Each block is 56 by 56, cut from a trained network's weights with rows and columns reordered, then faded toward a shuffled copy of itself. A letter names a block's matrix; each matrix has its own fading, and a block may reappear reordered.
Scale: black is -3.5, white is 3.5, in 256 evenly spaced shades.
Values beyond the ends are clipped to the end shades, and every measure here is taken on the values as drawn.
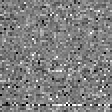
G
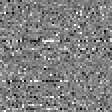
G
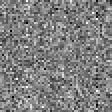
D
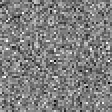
D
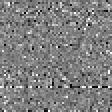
G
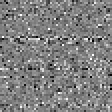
G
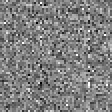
D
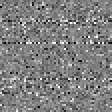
G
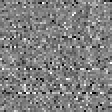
G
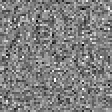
D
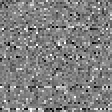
G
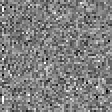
D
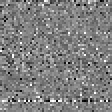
G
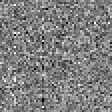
D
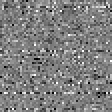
G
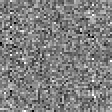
D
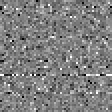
G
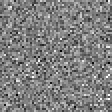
D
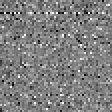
G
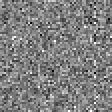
D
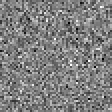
D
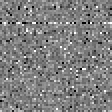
G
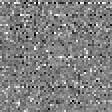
G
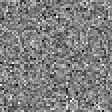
D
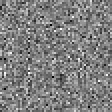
D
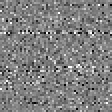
G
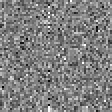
D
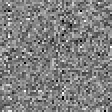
D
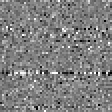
G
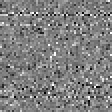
G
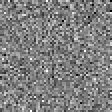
D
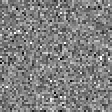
D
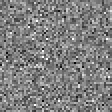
D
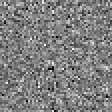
D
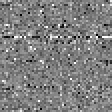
G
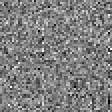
D
